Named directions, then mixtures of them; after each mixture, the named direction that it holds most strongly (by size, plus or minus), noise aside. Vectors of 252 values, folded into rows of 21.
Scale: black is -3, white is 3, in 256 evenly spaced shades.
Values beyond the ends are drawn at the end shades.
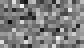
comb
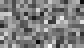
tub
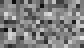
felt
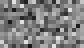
comb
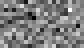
comb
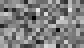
tub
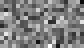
tub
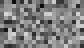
felt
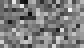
comb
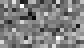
comb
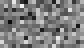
comb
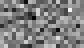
comb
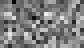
felt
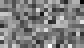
tub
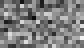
felt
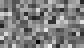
tub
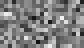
tub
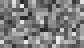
comb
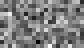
tub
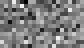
comb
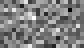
comb
